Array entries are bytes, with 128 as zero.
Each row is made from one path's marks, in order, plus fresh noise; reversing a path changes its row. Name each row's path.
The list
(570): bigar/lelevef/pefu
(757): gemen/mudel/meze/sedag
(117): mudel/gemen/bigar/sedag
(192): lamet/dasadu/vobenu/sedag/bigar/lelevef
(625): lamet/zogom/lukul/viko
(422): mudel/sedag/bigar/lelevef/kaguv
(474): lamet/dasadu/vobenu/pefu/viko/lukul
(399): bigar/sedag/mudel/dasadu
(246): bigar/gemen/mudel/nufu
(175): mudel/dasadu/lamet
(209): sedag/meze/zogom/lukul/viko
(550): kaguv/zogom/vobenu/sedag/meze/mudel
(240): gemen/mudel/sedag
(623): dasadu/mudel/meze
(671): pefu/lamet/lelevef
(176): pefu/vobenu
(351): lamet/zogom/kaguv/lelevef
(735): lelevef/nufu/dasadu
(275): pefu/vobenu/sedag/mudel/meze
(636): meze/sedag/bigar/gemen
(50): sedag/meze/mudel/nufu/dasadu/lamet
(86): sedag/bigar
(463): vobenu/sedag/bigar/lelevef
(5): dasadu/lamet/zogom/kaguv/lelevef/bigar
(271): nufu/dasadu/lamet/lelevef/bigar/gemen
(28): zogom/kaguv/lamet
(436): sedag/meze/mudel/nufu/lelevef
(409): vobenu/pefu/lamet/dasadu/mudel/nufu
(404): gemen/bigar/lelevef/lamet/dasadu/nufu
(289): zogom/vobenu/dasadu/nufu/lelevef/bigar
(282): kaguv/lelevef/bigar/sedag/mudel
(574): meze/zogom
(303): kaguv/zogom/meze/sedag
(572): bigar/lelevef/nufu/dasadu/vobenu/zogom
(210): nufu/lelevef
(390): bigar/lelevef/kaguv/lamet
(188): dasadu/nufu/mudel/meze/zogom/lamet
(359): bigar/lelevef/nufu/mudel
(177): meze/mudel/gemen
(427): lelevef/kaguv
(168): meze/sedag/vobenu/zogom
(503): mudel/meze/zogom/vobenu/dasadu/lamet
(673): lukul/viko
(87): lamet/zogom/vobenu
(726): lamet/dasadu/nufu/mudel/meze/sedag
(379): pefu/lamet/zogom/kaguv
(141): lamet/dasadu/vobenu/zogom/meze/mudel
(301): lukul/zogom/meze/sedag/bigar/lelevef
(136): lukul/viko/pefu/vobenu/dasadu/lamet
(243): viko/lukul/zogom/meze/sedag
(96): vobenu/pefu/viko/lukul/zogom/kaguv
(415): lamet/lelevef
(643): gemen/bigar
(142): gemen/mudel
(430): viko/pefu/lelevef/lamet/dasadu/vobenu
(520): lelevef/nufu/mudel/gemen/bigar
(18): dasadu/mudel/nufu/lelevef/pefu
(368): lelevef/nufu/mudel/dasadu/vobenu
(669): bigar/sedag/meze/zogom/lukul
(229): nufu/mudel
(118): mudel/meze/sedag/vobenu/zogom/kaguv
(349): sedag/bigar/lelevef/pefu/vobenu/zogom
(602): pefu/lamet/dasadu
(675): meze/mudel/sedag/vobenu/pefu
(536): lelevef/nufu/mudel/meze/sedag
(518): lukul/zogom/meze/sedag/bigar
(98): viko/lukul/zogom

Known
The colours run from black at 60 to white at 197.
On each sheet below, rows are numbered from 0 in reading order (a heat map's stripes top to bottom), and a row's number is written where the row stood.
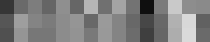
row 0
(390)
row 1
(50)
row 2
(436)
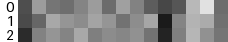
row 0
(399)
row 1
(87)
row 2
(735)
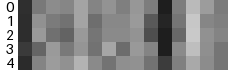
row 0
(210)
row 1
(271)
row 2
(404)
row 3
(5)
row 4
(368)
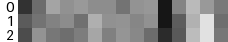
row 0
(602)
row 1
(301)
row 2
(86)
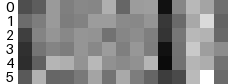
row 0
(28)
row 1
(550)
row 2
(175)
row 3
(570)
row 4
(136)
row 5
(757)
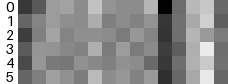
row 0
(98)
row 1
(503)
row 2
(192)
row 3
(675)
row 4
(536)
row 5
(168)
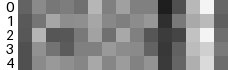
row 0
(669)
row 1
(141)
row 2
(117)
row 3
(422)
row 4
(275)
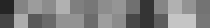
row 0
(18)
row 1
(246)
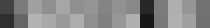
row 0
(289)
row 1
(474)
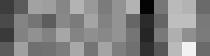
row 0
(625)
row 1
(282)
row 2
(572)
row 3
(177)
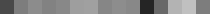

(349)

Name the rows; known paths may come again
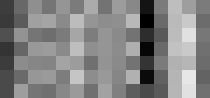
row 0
(427)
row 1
(98)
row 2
(86)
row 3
(673)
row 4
(229)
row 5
(243)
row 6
(399)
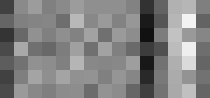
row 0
(463)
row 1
(518)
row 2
(415)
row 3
(240)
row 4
(574)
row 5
(289)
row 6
(726)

